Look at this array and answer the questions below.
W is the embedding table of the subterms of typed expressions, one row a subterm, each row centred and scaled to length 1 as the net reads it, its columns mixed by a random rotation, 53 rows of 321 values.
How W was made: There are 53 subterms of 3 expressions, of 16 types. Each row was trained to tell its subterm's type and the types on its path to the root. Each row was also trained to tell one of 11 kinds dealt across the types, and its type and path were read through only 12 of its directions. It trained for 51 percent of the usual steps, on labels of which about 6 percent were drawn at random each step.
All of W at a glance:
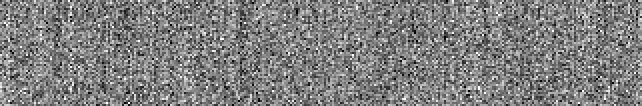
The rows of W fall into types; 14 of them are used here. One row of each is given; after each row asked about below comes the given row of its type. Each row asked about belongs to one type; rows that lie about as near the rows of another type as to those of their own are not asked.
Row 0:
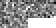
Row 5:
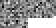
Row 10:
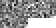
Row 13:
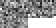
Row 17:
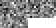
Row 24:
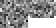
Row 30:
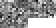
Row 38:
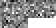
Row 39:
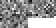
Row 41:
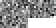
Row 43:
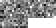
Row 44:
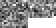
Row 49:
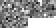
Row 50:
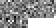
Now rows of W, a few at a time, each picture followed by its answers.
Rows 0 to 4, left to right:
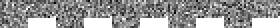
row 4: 44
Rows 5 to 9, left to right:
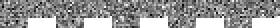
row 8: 41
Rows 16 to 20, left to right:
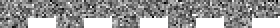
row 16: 50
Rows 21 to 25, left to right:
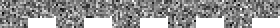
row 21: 13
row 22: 49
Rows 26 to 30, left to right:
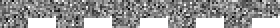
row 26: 50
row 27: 43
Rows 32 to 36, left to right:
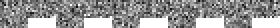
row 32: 0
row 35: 50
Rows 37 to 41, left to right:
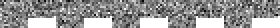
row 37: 13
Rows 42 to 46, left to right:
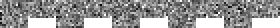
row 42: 24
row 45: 30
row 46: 44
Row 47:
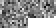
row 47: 49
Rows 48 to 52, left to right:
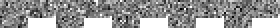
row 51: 13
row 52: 30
